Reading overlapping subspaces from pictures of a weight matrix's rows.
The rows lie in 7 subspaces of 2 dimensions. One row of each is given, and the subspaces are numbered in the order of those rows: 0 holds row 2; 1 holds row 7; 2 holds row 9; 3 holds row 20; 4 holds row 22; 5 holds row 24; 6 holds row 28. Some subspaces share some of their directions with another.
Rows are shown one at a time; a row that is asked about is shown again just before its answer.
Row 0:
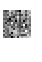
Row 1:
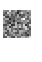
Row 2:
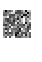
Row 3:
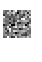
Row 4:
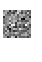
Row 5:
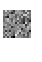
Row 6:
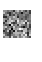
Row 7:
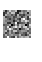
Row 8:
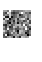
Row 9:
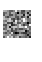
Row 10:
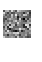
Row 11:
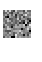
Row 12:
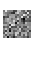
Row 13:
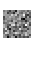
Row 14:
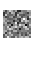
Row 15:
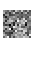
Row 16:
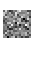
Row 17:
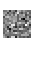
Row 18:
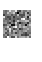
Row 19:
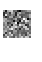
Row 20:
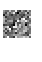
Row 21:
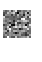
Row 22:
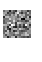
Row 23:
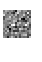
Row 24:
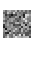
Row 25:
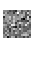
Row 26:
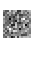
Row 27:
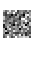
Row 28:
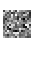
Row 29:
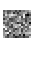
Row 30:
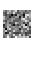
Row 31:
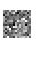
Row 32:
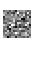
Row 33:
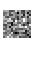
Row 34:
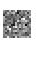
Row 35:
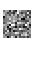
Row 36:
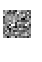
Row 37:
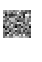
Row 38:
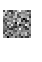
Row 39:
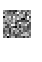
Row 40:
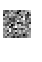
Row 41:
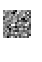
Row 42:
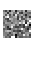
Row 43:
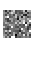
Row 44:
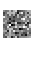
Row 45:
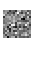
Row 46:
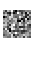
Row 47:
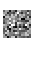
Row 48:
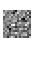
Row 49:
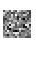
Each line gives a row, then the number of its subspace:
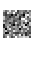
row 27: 5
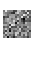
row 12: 0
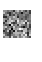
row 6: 3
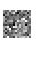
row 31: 3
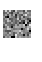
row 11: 0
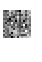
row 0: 2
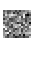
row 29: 5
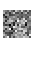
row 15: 3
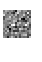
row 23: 4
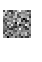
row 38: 1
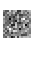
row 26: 2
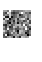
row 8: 4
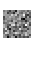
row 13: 5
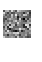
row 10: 6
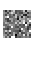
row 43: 0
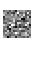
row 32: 2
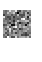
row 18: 6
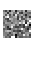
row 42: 0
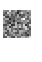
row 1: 4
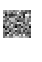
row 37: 5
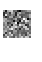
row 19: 1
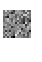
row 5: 0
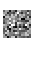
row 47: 4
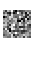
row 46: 1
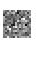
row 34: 3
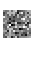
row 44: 3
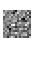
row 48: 4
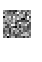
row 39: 6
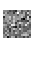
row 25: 6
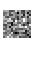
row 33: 2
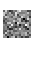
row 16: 1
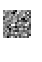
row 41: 4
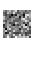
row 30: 5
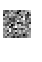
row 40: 5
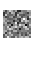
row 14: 1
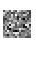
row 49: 6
